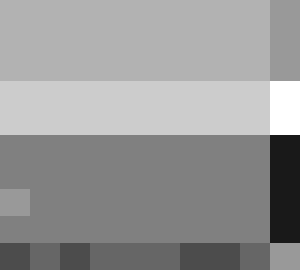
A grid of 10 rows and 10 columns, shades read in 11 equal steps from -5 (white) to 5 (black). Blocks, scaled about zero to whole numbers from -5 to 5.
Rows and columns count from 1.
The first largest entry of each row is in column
10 10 10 1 1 10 10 10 10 1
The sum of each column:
-11 -11 -10 -11 -11 -11 -10 -10 -11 2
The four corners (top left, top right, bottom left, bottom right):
-2 -1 2 -1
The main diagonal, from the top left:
-2 -2 -2 -3 -3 0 0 0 0 -1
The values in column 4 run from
-3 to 1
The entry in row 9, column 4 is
0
